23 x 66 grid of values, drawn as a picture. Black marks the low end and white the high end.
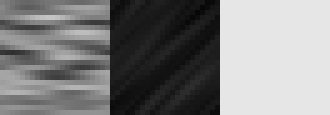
It is made of 1 by 3 panels. Panel 1,1: middling, streaked across, strong in contrast. Panel 1,2: very low, slanting up to the right, faint in contrast. Panel 1,3: very high, flat.
